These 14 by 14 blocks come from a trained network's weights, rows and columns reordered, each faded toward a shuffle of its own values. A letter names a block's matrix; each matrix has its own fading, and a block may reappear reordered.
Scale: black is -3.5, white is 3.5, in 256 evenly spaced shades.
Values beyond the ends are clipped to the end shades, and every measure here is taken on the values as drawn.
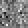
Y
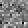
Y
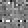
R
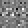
R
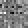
R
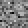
Y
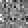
R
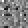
R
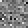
Y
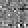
R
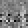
R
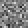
Y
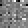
R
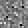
Y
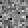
Y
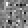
R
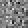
Y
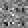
R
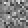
Y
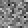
Y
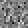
Y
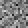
Y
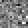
Y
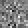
Y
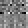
R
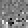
R
